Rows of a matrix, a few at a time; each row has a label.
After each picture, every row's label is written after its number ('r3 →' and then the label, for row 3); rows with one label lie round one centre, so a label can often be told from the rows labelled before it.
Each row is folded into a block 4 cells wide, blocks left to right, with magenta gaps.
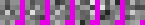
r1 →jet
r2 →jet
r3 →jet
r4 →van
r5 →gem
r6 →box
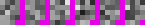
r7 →jet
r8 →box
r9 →van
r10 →gem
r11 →box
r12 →gem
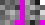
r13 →box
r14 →van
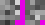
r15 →van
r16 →box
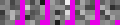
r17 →box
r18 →gem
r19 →van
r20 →box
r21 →box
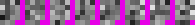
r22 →gem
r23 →box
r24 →van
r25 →gem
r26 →gem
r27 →van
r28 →gem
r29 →van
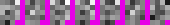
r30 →van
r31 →jet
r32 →van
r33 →van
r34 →van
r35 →jet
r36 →gem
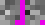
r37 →jet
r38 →box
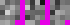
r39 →jet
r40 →gem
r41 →jet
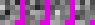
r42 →gem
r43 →box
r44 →jet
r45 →gem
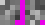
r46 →jet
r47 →box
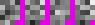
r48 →gem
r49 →van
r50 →jet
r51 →van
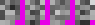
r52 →box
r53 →van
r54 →jet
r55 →van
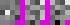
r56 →jet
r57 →van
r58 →van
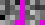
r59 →gem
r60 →box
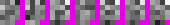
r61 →gem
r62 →gem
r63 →van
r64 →box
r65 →van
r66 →van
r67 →van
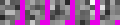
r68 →box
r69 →box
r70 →gem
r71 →van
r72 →gem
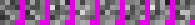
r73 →box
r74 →box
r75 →gem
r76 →jet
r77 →jet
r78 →gem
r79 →gem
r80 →box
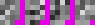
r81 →jet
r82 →van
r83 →gem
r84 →jet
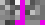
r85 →van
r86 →jet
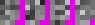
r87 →box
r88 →gem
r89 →van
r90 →jet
